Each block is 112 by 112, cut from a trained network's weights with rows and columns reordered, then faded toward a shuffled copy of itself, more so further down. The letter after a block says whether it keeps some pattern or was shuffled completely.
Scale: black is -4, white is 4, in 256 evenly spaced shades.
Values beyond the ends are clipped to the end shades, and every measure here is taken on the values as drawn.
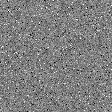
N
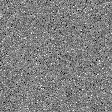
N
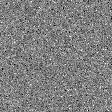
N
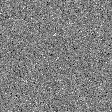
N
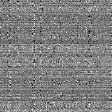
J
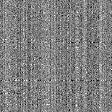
J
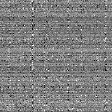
J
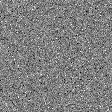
N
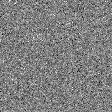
N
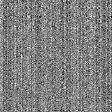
J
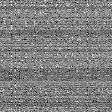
J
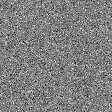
N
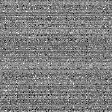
J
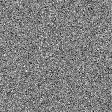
N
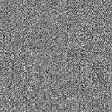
J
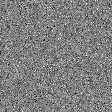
N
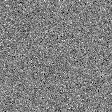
N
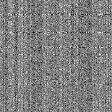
J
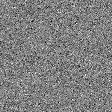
N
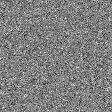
N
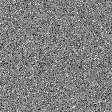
N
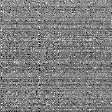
J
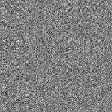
J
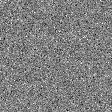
N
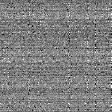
J
